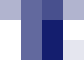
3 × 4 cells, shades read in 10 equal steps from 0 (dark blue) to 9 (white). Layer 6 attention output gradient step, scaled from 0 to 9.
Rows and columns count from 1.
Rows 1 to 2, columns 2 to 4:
3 2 6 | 3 0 9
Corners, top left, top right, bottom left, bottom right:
6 6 9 8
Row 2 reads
9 3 0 9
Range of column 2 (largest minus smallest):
0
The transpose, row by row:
6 9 9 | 3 3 3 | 2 0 0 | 6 9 8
